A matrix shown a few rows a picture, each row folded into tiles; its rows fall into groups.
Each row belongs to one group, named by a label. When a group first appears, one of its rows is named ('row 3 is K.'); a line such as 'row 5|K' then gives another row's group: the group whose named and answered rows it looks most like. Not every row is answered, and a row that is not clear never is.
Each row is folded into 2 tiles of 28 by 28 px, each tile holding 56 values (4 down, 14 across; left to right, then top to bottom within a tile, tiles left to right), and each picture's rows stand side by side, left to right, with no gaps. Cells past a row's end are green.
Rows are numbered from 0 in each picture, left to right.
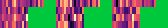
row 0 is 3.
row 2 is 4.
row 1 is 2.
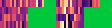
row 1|2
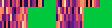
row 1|4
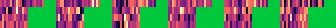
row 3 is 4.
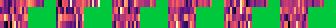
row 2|3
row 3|2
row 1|4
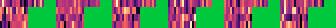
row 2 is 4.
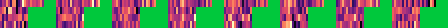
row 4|2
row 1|4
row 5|2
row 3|3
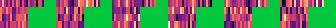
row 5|4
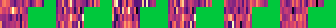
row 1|3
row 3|3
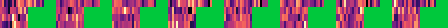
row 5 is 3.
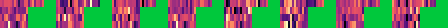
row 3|2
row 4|4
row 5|2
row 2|2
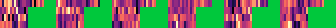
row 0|2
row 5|2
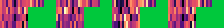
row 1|3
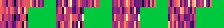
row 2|3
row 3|4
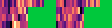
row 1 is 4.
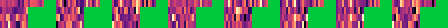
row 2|4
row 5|3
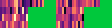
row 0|3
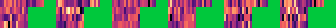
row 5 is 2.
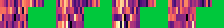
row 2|2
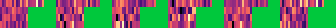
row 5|4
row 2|2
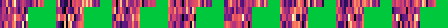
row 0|3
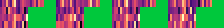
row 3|3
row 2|3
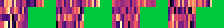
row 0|2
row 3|4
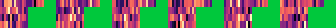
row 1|3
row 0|2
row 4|3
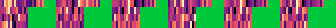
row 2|3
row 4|3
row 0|2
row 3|3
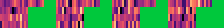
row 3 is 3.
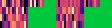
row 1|2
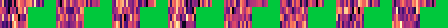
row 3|2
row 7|4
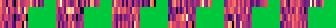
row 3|3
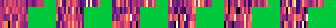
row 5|3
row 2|3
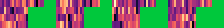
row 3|3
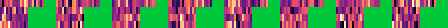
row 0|4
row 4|2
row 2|3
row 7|4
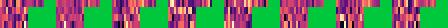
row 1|2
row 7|3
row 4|4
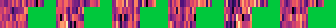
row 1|2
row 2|2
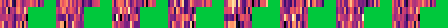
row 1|2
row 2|2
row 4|2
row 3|3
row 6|3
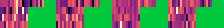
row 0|3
